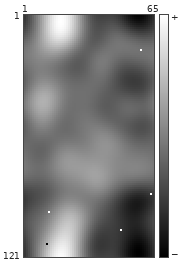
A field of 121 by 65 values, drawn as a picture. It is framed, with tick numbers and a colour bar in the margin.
Lone odd cells: 5, 4 higher and 1 lower than their neighbours. Ninth with the highest average: top left. Ninth with the lowest average: bottom right.
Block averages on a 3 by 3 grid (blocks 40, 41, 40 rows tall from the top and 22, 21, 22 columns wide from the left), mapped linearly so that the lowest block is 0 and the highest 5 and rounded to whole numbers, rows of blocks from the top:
532 | 443 | 440
